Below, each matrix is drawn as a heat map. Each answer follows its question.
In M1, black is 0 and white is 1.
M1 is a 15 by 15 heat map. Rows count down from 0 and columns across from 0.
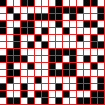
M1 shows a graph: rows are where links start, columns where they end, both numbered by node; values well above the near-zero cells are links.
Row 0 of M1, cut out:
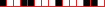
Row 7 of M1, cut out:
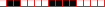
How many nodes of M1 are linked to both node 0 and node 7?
4
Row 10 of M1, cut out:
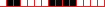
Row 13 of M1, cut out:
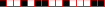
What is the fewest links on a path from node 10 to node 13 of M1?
1
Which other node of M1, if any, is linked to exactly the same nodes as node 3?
node 0
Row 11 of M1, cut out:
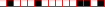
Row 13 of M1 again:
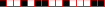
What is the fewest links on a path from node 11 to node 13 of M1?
1
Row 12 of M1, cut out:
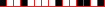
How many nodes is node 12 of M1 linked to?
9
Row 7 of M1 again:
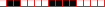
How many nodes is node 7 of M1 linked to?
9
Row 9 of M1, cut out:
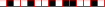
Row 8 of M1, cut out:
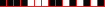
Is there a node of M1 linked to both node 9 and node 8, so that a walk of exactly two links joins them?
yes
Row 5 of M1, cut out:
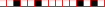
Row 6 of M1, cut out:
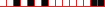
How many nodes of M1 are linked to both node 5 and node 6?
8
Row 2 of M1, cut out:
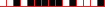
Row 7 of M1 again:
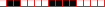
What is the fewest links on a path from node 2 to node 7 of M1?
2
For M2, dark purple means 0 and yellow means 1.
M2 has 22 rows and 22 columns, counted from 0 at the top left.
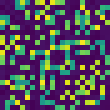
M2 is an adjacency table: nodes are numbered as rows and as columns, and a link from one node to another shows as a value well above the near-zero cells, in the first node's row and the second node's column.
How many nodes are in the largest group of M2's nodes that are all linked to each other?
4
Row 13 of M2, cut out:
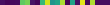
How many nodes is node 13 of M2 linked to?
10
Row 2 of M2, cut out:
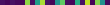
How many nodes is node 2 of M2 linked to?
9
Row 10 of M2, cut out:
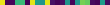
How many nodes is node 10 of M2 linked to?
12
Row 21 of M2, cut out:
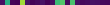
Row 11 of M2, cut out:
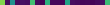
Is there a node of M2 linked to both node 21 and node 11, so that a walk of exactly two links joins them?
no
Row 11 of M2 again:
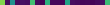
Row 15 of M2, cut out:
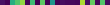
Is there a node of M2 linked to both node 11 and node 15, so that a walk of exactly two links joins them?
yes
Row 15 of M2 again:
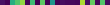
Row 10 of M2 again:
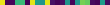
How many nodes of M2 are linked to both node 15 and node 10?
6
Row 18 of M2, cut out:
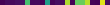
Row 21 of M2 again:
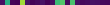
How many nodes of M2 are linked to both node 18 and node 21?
0
